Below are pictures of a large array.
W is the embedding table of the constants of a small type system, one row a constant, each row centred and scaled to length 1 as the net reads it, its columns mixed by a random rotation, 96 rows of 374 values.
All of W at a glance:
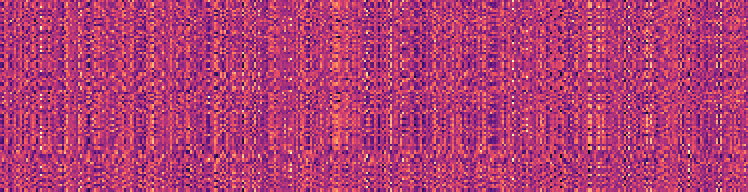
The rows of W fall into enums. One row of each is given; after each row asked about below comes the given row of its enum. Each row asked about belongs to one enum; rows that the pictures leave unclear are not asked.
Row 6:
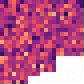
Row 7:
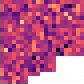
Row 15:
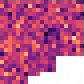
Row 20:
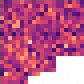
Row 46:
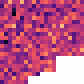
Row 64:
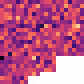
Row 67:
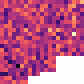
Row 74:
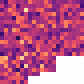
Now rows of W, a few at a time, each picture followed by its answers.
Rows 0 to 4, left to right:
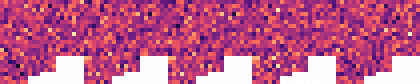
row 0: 67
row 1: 6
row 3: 74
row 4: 67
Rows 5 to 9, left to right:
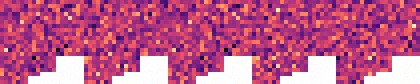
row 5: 7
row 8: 74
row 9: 64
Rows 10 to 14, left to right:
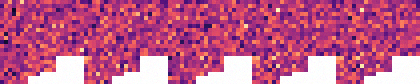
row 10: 46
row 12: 64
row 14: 74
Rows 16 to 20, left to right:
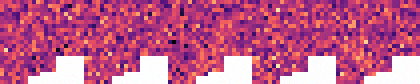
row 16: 7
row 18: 46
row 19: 74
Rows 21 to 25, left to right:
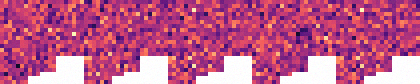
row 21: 67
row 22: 6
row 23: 74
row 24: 15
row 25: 74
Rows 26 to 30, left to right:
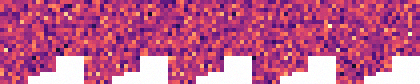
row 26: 7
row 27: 6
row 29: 64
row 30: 67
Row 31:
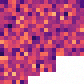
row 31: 6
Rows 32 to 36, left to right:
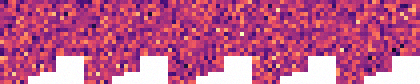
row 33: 6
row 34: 67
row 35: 74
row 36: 7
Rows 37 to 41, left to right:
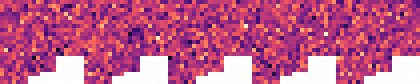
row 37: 7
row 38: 15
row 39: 64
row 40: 67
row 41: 6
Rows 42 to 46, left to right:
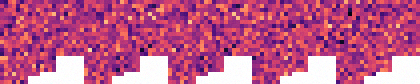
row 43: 7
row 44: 7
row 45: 64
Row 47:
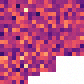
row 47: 74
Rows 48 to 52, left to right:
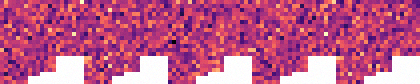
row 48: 67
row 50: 46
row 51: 67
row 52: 6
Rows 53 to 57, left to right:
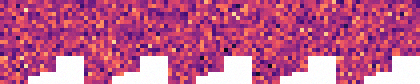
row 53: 74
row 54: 20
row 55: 7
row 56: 67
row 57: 6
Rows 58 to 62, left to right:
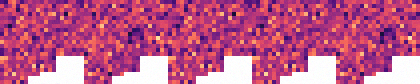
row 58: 6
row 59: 15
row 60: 6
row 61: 6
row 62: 15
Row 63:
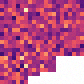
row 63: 74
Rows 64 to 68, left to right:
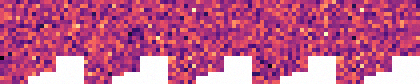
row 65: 15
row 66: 74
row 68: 74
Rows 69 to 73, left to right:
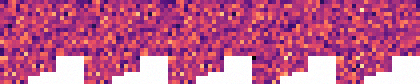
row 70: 6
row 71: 6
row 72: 64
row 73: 74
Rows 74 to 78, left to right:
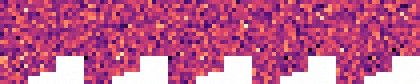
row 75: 64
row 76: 64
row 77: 7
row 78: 7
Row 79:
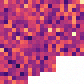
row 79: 67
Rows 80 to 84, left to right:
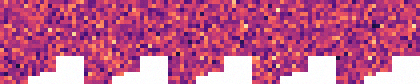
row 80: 67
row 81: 20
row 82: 64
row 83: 74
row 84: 64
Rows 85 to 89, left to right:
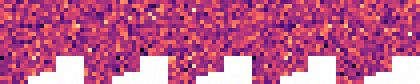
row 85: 64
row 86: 7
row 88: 64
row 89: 67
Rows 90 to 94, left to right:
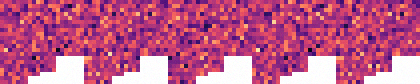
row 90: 7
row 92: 64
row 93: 7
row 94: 6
